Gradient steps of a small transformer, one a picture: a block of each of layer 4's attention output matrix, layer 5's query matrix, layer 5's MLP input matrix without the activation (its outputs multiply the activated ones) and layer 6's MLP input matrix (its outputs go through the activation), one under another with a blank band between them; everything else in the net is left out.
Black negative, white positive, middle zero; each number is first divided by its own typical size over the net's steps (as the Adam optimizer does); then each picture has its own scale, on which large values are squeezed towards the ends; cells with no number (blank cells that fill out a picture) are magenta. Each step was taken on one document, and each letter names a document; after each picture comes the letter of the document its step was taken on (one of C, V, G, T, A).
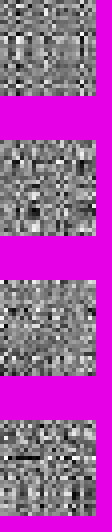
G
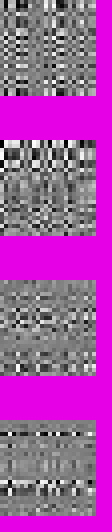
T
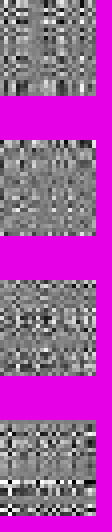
T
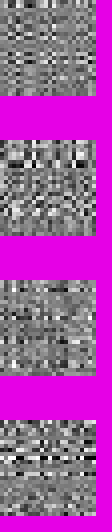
G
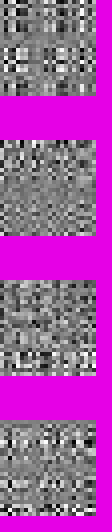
T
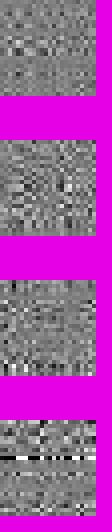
G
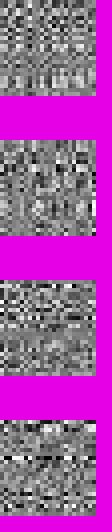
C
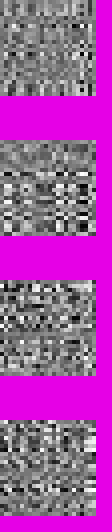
C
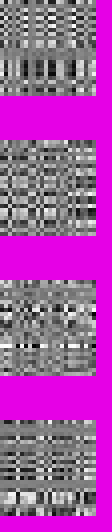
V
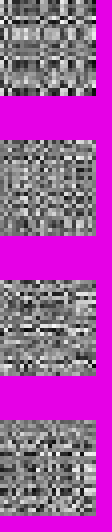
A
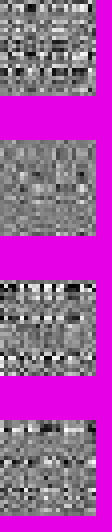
C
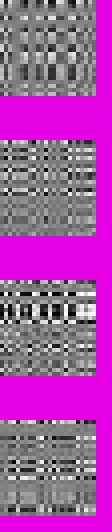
V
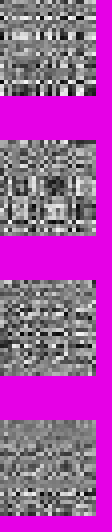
A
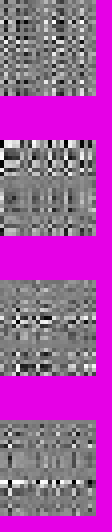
T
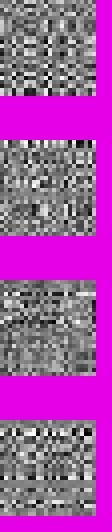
A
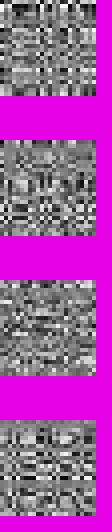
A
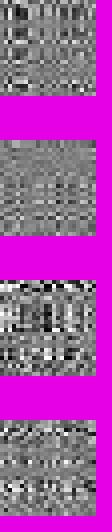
C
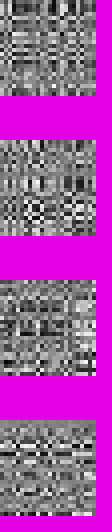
A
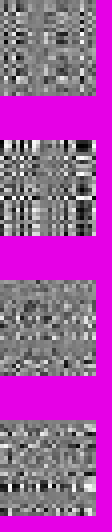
T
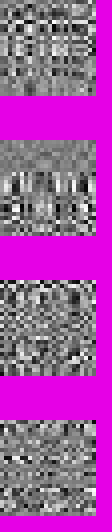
C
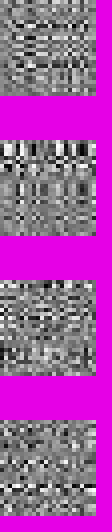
C
